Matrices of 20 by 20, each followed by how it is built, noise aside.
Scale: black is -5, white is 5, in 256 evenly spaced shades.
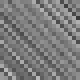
Toeplitz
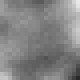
smooth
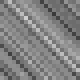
Toeplitz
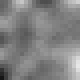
smooth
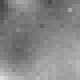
smooth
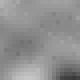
smooth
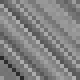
Toeplitz
